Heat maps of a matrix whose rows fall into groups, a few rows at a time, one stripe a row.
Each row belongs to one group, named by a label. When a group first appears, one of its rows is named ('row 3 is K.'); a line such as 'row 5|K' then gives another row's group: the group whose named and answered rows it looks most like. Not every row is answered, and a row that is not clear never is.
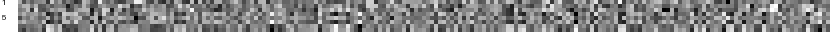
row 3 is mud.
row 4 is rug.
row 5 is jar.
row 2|mud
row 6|rug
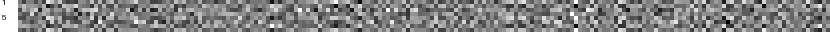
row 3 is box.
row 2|rug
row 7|rug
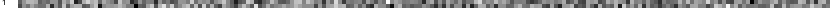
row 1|box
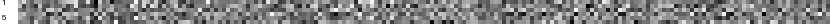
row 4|rug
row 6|mud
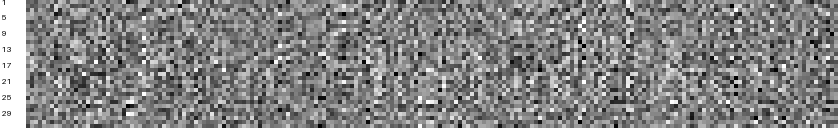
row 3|jar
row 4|rug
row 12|rug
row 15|rug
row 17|mud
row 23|mud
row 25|box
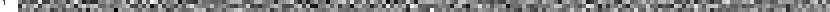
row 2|box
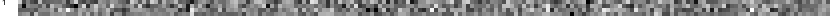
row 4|mud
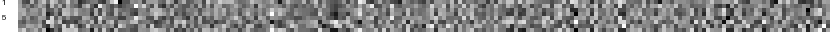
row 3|rug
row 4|rug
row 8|rug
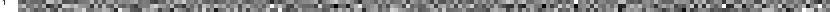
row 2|rug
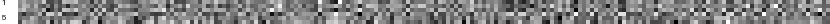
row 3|rug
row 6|jar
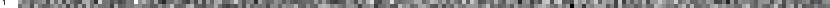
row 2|mud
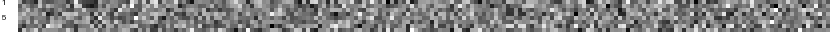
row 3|mud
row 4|rug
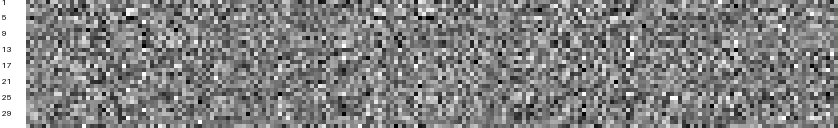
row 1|box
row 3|mud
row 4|mud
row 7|mud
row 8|mud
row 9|jar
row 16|box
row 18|rug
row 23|mud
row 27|rug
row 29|rug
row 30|mud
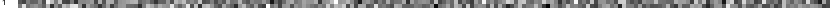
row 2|jar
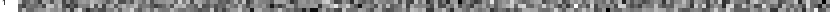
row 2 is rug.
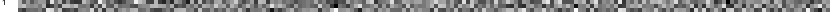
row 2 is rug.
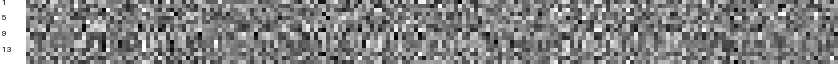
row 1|box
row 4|mud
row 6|mud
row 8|box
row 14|box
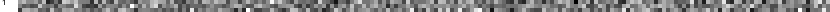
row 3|box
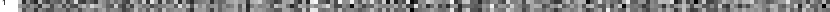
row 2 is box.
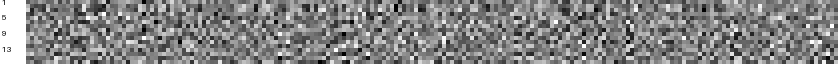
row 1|jar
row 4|jar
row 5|mud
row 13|box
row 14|rug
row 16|box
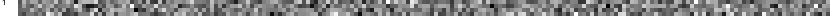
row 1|box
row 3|jar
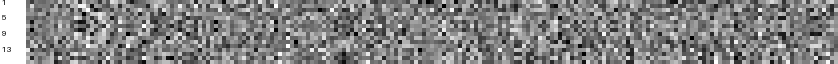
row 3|box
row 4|box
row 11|jar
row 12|mud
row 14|rug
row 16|rug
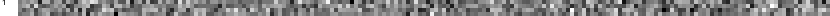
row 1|box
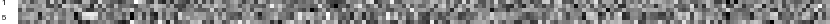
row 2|rug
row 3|box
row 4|box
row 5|box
